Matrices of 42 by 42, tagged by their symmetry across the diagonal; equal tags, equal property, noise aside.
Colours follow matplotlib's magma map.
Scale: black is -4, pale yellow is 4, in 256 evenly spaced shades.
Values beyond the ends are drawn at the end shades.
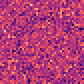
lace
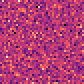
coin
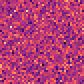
lace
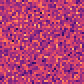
lace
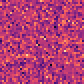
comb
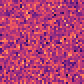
coin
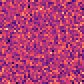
comb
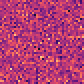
comb
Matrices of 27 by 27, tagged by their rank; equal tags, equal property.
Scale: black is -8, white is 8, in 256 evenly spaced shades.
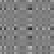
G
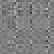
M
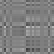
G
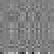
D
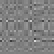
D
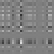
G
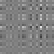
G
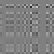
G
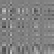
D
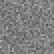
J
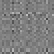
M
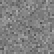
J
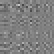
M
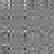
D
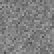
J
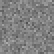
J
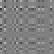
G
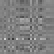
D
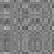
D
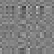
M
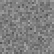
J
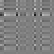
G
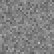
J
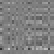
D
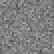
J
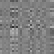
D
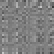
M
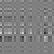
G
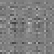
M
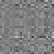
M
